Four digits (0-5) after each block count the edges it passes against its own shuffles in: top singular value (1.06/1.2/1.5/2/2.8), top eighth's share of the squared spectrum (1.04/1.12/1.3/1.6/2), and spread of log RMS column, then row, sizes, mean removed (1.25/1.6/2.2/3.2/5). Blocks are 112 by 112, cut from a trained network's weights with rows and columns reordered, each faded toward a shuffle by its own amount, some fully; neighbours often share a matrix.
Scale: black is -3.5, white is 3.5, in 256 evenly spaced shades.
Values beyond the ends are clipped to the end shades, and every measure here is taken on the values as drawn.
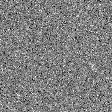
0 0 0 0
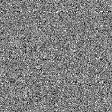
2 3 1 2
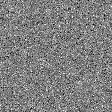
0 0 0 0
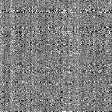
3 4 1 4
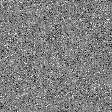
0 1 0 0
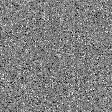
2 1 0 1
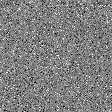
0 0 0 0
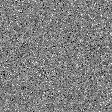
0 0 0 0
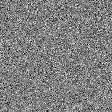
2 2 0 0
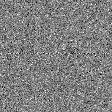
2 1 0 1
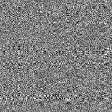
4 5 2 3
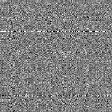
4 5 3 3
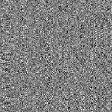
3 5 3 3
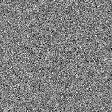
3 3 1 1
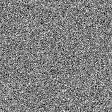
1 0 0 0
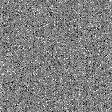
1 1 0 1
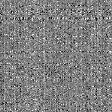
3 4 1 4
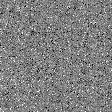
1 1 0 0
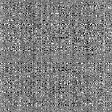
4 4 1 4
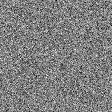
2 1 0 0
